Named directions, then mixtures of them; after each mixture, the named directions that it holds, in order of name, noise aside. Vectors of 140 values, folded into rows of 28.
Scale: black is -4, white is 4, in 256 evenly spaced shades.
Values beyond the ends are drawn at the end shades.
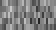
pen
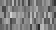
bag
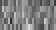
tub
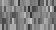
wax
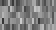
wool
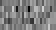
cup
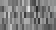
cup, pen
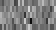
pen, wax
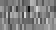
cup, pen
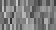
tub, wax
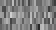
bag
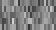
wax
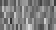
tub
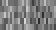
pen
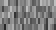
pen, tub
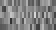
bag, pen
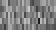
cup, pen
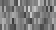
wax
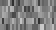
wax, wool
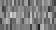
bag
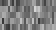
wool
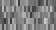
tub, wax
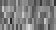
tub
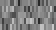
wax, wool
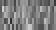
tub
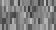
wax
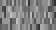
bag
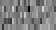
cup, wax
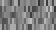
wax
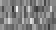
cup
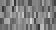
bag, cup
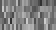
tub, wax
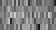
bag, tub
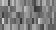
wool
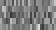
bag
